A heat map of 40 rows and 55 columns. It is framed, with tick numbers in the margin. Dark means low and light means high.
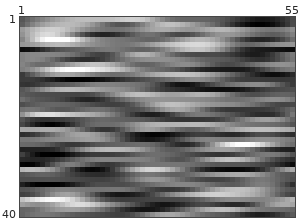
Ninth with the lowest average: top right. Histogram: bell-shaped. Grain: streaks across. Mirror symmetry: none.
